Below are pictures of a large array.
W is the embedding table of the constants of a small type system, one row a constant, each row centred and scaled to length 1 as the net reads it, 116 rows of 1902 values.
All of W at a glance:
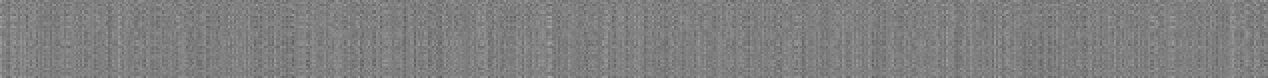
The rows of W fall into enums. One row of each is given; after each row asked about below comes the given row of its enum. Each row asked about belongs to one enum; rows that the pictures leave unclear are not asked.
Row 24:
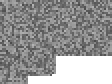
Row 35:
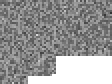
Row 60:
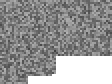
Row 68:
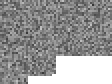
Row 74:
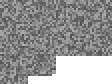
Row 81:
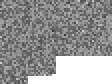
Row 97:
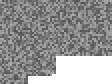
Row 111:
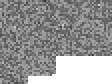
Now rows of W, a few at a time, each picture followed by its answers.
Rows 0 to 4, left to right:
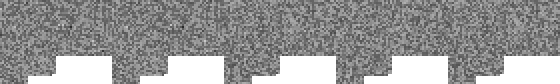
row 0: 111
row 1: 111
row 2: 60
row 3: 74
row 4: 60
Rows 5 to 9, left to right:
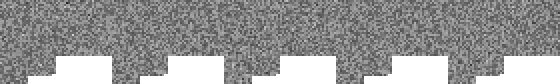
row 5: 81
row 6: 97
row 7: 68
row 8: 97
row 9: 35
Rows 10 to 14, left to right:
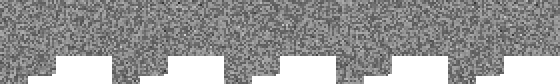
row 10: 74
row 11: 81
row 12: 111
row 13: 24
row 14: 81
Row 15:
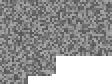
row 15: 97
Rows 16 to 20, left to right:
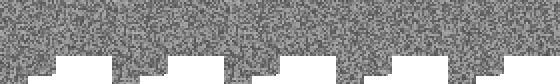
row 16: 74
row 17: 24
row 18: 24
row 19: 97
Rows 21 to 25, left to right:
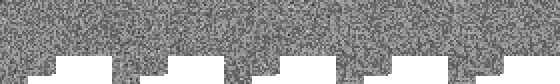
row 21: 35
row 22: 68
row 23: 81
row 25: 24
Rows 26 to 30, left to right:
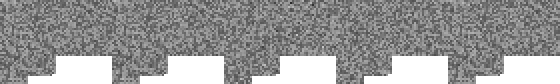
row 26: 24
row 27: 24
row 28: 81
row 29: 97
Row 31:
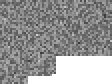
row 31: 35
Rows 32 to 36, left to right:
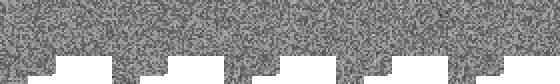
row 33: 111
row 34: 74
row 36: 74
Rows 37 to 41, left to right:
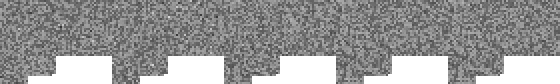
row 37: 111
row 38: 81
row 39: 60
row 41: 24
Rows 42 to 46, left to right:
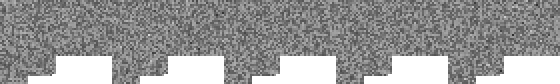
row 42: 24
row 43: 35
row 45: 97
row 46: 81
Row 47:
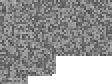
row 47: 24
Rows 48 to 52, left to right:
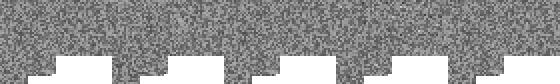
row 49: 60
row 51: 81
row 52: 97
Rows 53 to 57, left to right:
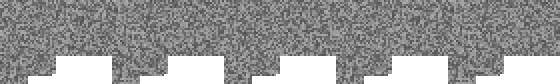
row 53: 74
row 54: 24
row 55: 97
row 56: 74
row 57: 24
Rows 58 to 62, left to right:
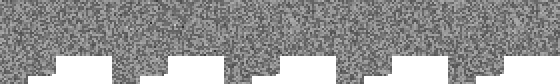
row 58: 97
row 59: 111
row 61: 97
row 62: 60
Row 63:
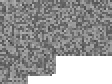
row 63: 24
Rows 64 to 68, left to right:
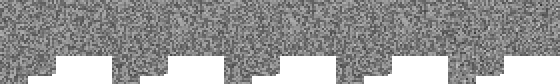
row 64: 74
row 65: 60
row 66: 60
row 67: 60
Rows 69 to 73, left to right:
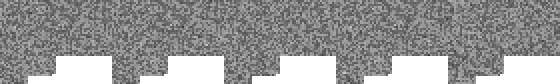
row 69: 111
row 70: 111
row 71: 97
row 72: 111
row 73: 24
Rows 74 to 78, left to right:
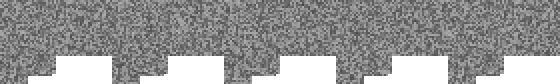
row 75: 60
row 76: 24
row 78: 74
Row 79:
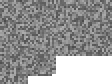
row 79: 74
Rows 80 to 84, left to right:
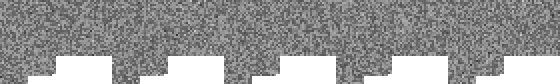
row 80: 111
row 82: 97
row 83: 60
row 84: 35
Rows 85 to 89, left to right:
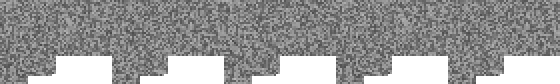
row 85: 60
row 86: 97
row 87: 24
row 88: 60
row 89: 97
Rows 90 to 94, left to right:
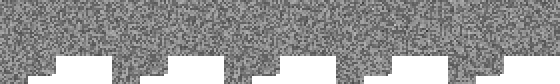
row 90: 97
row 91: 74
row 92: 74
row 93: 111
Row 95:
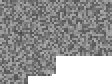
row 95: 97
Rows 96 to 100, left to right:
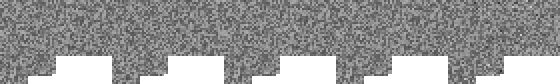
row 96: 74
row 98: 74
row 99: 74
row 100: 81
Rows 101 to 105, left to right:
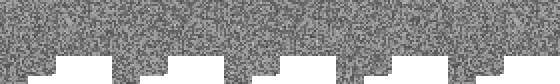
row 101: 60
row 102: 111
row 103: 111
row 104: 74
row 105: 60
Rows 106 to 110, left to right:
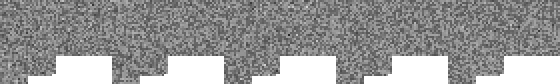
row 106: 68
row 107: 24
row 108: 81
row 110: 111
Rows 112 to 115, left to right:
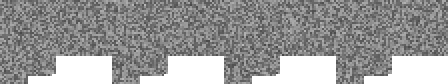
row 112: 97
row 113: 24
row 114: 60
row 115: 74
